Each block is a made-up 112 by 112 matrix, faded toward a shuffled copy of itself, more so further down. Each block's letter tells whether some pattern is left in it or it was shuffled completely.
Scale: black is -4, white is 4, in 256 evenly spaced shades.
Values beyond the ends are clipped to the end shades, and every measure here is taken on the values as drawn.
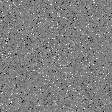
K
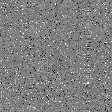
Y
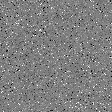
K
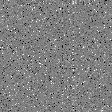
Y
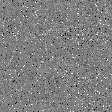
Y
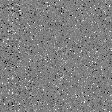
Y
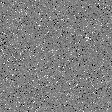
K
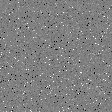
K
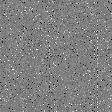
Y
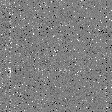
Y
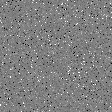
K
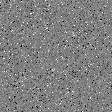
K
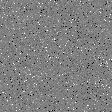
K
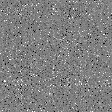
Y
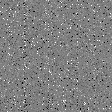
Y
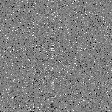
Y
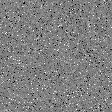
K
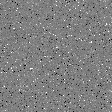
K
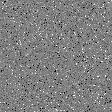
K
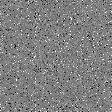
Y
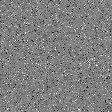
K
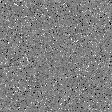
K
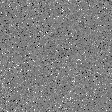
K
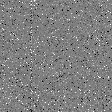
Y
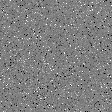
K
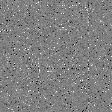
Y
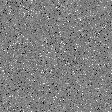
K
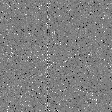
Y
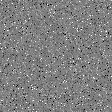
K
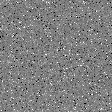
K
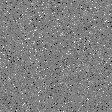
K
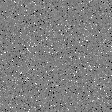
K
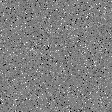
K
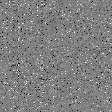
Y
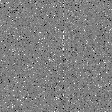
Y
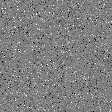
K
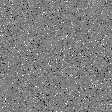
K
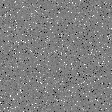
K
